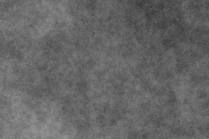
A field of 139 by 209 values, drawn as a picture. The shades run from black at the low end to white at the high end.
Overall the values sit about 40% of the way up the scale. No single row or column stands out from its neighbours. The histogram is bell-shaped. There is an overall slope up to the bottom left. The top right is the ninth with the lowest average. The ninth with the highest average is the bottom left.
